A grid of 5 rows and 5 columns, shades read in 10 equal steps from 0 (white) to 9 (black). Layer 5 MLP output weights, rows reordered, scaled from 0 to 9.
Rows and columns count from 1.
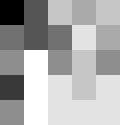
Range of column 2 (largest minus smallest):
6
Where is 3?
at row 1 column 4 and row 2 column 5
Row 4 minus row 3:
3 0 -3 0 -3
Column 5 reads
2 3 4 1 1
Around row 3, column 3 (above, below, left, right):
5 1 0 2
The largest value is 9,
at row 1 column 1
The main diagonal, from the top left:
9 6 4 2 1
